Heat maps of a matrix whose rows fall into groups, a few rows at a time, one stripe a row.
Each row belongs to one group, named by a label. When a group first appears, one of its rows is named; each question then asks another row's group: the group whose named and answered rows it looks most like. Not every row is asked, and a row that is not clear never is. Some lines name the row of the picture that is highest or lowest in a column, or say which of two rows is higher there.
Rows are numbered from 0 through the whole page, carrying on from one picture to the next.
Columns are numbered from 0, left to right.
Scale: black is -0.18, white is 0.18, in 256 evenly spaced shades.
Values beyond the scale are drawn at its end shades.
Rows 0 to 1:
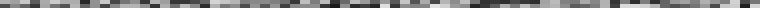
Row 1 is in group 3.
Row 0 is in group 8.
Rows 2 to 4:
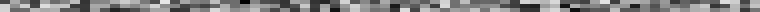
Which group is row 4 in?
8
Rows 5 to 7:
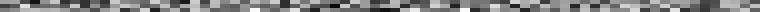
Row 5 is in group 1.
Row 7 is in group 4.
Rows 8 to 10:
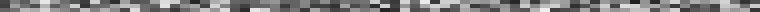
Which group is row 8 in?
8
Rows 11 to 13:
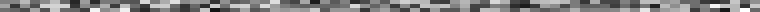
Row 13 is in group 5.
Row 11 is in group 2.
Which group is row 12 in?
8
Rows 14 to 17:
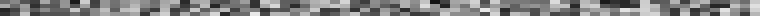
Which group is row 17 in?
3
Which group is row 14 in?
2
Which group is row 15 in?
2
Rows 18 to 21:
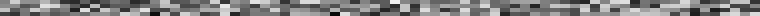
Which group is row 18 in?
1
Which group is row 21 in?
3
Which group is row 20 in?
4
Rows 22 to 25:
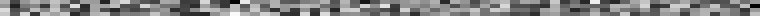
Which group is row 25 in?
8
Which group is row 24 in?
8
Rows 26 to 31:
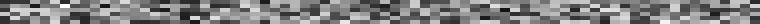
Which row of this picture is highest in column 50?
27
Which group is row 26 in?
5
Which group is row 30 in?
1
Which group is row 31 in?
5
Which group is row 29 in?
8
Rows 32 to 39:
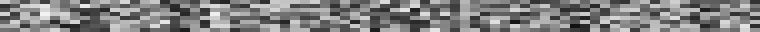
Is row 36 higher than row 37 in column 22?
No
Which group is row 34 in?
1
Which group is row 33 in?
4
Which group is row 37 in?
3
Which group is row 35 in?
8
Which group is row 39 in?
1
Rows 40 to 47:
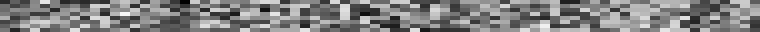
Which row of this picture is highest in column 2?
46
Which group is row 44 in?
5
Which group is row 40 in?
1
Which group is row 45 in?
4
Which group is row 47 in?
5
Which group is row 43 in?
2
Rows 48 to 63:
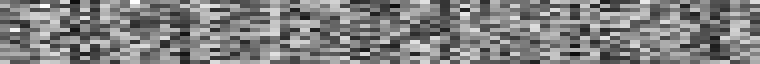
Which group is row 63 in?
8
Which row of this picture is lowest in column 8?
61
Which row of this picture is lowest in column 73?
63
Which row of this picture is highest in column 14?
59
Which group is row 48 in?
2
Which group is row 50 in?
2
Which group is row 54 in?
1
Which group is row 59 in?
4
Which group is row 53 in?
5
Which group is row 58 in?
5
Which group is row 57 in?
3
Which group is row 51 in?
4
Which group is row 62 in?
2
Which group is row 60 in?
2
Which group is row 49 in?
4
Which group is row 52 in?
4
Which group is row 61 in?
1
